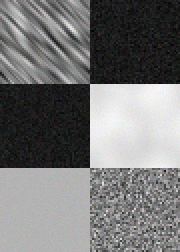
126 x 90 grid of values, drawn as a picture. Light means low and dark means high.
The table splits into 3 rows of 2 panels. Panel 1,1: middling, slanting down to the right, strong in contrast. Panel 1,2: very high, fine-grained, faint in contrast. Panel 2,1: very high, fine-grained, faint in contrast. Panel 2,2: very low, smooth, faint in contrast. Panel 3,1: low, flat. Panel 3,2: middling, fine-grained, strong in contrast.
